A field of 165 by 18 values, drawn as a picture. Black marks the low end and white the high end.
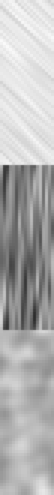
It is made of 3 by 1 panels. Panel 1,1: very high, slanting down to the right, faint in contrast. Panel 2,1: middling, streaked downward, strong in contrast. Panel 3,1: high, blotchy.
